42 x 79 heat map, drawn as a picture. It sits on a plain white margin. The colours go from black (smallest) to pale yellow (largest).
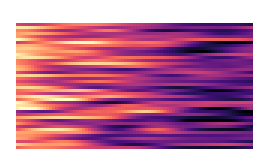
Ninth with the highest average: top left. Ninth with the lowest average: bottom right. Grain: streaks across. Slope: up to the left.
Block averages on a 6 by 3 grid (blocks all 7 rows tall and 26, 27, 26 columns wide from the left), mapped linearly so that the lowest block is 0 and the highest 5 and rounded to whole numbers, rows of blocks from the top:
4 3 1 | 5 3 1 | 3 2 1 | 5 2 1 | 4 2 0 | 4 1 1
